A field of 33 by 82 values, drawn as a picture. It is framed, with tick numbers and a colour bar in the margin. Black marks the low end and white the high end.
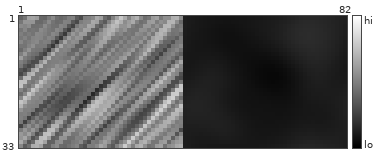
It is made of 1 by 2 panels. Panel 1,1: middling, slanting up to the right, strong in contrast. Panel 1,2: very low, smooth, faint in contrast.
